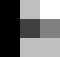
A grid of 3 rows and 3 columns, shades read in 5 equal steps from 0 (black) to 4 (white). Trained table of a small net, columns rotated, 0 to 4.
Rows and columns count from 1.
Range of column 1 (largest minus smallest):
0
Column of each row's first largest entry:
3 3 2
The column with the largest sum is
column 3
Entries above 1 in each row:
2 1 2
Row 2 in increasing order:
0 1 2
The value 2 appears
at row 2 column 3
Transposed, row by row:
0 0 0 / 3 1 3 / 4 2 3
